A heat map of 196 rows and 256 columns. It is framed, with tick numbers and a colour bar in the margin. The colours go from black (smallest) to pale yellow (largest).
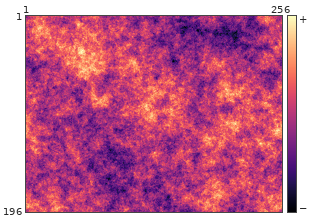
Slope: none. Average level on the scale: 50%. Seam: none. Histogram: bell-shaped. Mirror symmetry: none.
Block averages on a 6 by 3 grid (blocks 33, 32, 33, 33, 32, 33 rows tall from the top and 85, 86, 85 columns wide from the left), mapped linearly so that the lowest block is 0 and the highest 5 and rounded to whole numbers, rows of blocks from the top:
510
532
344
235
113
314
